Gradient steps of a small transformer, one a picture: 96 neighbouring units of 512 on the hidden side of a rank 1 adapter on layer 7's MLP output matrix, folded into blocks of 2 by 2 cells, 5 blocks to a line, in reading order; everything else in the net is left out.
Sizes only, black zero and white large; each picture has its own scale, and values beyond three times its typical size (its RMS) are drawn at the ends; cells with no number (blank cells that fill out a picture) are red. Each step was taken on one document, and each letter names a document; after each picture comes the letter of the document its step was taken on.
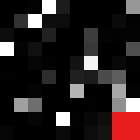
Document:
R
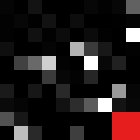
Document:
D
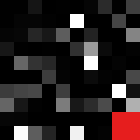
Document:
D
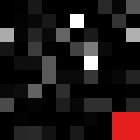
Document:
D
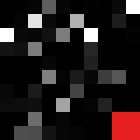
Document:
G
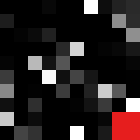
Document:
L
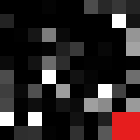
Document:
L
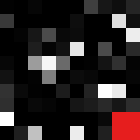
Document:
L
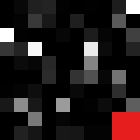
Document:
G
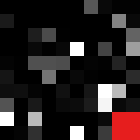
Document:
L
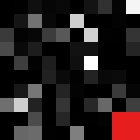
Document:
G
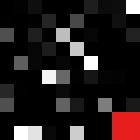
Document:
D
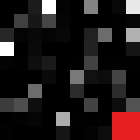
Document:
R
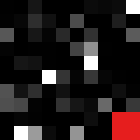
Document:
D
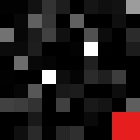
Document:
G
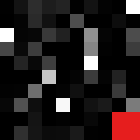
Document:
G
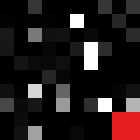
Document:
D
